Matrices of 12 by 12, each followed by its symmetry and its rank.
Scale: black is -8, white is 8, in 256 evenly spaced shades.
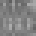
neither, rank two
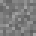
symmetric, full rank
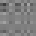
neither, rank one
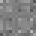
symmetric, rank two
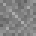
symmetric, full rank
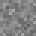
symmetric, full rank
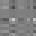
neither, rank one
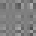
neither, rank one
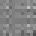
neither, rank two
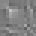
symmetric, rank two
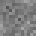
symmetric, full rank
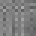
neither, rank two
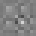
symmetric, rank two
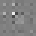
symmetric, rank two
